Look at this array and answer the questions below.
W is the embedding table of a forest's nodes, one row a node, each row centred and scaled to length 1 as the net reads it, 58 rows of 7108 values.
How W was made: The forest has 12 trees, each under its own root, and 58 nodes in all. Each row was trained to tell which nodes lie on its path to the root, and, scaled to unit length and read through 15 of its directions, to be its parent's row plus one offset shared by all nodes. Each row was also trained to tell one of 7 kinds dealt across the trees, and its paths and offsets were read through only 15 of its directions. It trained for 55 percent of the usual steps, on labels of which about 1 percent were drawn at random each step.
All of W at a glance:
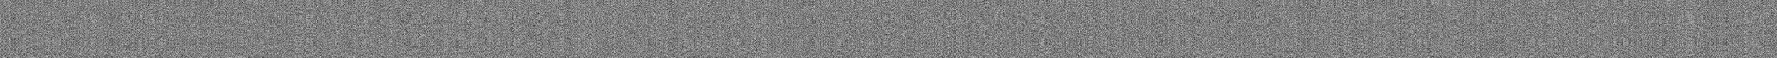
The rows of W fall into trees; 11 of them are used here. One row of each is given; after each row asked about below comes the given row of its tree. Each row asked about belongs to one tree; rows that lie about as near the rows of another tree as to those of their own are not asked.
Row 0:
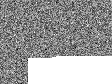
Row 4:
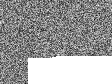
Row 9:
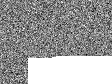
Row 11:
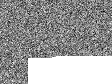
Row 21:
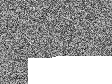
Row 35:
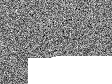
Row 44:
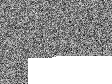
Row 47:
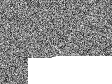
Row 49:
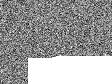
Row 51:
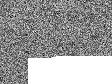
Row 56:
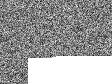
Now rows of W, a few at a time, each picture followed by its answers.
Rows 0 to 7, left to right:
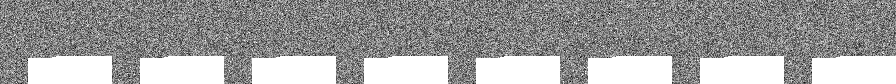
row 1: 4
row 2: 47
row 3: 0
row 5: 35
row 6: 56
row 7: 0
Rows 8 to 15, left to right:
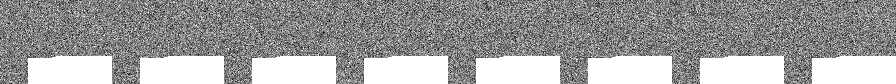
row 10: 56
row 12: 44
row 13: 47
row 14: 4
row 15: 49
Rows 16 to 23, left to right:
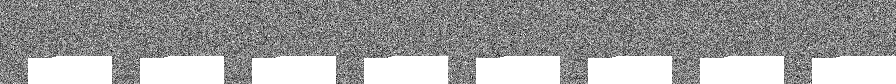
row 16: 44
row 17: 49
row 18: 56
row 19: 49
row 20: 21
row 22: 21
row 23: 49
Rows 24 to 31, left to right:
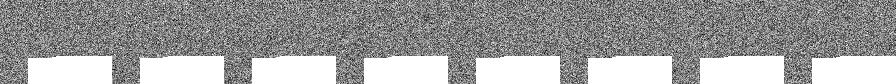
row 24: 0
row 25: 35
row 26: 35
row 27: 51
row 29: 9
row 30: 0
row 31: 49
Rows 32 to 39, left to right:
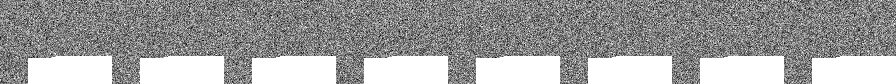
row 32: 11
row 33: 56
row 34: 21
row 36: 51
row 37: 56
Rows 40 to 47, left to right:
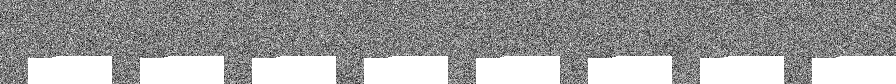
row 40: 47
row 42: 4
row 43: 47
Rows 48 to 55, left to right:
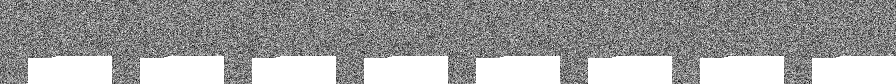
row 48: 11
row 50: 4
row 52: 11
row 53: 9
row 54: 21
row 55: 49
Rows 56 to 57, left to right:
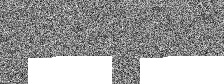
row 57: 51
